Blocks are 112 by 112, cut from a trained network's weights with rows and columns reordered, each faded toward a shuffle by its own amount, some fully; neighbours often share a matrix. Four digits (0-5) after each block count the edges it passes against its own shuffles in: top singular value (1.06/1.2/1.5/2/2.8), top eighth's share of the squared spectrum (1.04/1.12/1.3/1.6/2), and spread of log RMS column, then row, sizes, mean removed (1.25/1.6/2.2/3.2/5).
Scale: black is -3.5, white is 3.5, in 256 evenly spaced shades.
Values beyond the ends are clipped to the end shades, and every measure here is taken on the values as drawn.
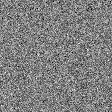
1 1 0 0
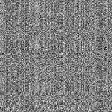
4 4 1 2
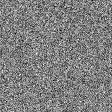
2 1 0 0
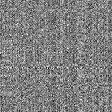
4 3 0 2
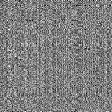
4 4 1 2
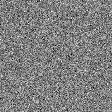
2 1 0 0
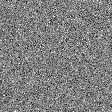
0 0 0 0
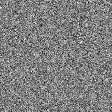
3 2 0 0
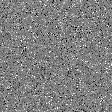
1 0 0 0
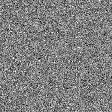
2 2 0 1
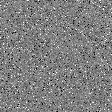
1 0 0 0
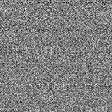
4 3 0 2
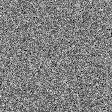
0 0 0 0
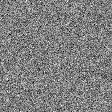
2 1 0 0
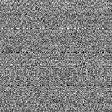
4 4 1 2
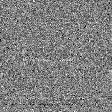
3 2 0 1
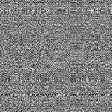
4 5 2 3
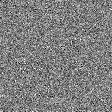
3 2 0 1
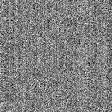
3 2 0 0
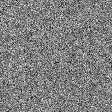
1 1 0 0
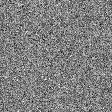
1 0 0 0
